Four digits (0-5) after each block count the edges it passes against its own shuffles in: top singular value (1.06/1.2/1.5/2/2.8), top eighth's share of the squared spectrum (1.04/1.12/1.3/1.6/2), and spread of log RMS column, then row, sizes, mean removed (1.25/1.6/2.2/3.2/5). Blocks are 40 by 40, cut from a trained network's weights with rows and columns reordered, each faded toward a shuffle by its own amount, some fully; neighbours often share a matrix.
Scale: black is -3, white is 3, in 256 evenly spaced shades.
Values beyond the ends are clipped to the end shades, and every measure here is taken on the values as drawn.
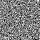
0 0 0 0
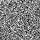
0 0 0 0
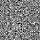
3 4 1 2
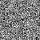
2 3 0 1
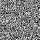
2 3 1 1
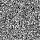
0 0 0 0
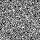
0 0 0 0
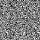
2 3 1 1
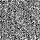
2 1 0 0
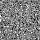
0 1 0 0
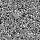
0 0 0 0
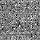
1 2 2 0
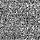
1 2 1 0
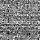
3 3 2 1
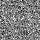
0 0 0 0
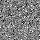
0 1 0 0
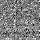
1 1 1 0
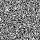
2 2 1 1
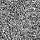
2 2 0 1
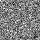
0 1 0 0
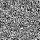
2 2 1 0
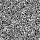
0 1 0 0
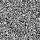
2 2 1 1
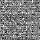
3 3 3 0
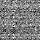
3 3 2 0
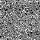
0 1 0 0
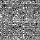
2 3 2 0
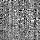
3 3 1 2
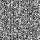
1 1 0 0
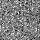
0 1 0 0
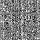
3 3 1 2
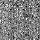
2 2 1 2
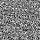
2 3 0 1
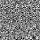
3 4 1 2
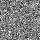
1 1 0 0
